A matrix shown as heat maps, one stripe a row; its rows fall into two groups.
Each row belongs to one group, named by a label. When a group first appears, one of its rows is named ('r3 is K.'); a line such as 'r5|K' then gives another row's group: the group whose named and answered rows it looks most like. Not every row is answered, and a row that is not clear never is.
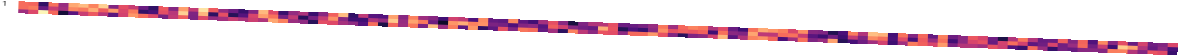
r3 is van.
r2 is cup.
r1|cup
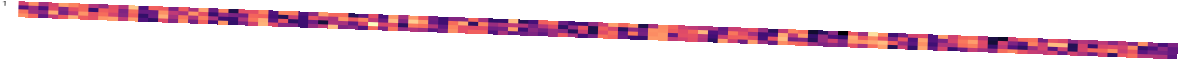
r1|cup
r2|cup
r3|cup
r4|cup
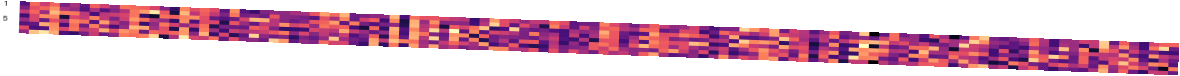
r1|van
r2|van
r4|van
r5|cup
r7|cup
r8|van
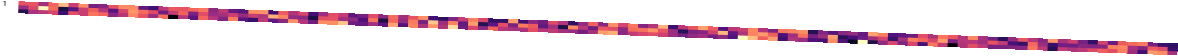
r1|cup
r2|van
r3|van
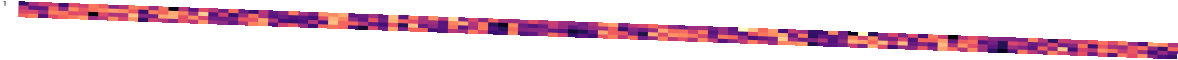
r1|van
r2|cup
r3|cup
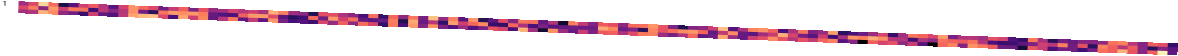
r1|van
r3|van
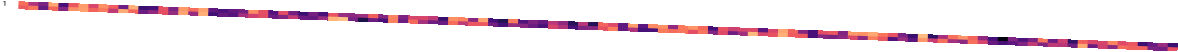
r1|cup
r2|cup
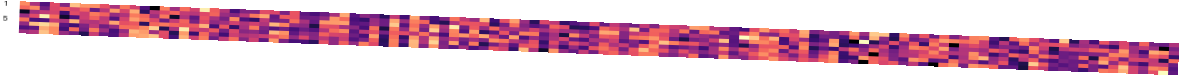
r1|cup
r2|cup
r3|van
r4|van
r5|cup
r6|van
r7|van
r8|van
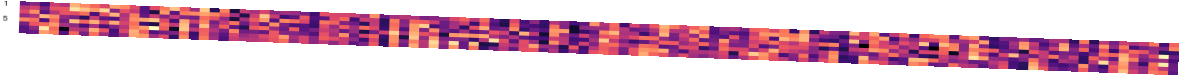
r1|cup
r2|cup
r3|cup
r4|van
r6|van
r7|van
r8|van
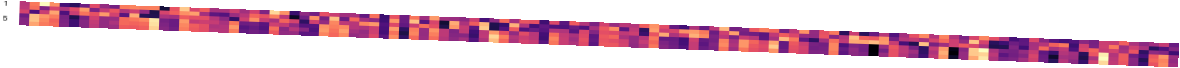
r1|van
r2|cup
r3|cup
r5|van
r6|van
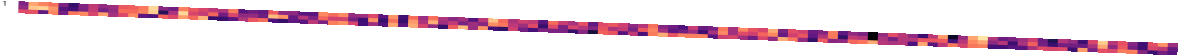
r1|van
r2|van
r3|cup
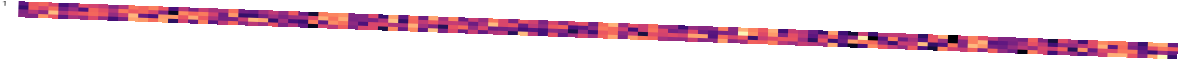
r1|van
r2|van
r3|cup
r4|van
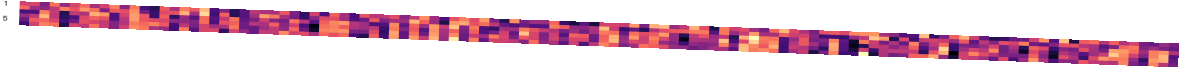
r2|cup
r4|van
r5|van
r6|van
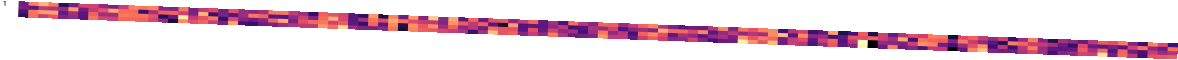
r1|van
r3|van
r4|van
